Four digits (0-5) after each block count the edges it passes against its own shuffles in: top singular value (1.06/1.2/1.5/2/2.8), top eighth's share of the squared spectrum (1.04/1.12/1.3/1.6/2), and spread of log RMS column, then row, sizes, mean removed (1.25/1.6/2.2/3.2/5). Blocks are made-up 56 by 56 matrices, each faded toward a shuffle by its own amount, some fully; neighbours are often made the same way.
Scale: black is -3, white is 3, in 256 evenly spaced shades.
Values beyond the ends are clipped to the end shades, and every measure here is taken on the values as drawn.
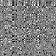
4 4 2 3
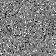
2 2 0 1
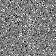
2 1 0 0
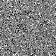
0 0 0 0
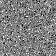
0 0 0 0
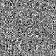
3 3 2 1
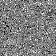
2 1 1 0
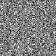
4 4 2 1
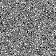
0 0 0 0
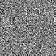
3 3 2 0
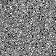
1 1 0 0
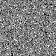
0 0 0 0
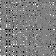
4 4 3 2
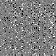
3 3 2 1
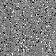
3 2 1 0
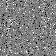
2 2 0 0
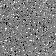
0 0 0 0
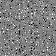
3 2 1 0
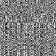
4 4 2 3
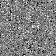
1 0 0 0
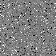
1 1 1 1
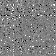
2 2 1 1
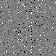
2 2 1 1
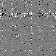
3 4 2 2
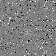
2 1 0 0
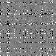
2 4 3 3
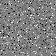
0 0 0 0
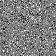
2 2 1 0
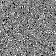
1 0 0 0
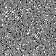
2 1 1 0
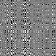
4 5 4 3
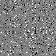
3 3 1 0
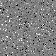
2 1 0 0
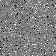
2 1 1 0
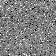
0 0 0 0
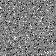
2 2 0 0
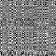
4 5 3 3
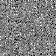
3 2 1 1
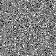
3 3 1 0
